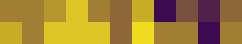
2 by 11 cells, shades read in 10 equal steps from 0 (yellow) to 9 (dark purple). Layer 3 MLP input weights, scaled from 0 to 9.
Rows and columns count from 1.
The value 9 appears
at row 1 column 8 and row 2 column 10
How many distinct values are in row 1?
8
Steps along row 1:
same down down up up down up down up down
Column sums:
6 8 4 2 5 10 2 13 10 17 9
